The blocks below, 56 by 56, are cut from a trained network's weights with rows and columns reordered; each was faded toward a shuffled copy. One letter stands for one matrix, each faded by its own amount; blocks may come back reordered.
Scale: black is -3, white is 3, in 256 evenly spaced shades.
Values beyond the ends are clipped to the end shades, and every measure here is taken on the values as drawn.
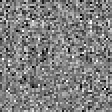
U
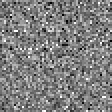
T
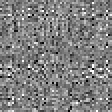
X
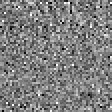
T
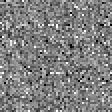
T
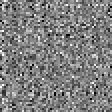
U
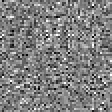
U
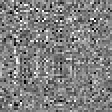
X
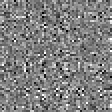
X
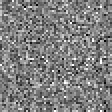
T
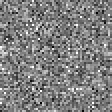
T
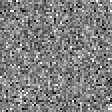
T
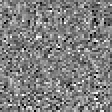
U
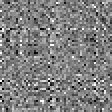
X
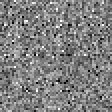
T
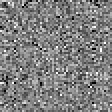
U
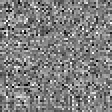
U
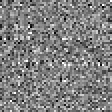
U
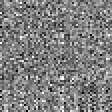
U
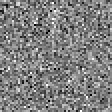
T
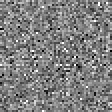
T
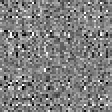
X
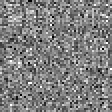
U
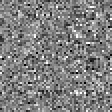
U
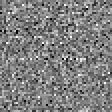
T
